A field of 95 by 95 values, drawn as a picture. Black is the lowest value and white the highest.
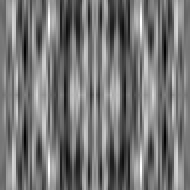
The values follow a bell shape. Its left and right halves mirror each other, and so do its top and bottom. The grain runs up and down.
